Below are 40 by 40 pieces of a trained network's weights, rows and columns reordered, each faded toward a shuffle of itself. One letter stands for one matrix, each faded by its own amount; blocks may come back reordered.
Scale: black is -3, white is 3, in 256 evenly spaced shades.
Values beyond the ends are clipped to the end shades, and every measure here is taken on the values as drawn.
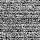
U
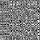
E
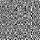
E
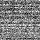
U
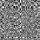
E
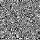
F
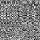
E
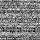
U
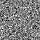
F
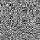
E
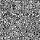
F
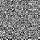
E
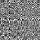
E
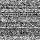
U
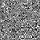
F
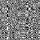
E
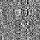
E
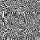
E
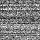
U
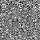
F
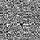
E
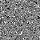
F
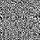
E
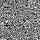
F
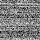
U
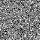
F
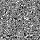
F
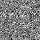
F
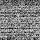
U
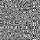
E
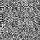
E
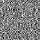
E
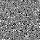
F
